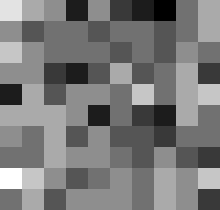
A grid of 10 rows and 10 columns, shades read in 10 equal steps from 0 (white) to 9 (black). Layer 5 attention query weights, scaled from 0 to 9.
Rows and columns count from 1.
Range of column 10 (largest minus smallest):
5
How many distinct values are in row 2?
4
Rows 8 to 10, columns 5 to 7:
4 5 6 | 5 4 5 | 4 4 5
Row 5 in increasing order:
2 2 3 3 4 4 5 5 6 8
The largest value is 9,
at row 1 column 8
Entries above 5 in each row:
4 3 2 5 2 3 4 3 1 2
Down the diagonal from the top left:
1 6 5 8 4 5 6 4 4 7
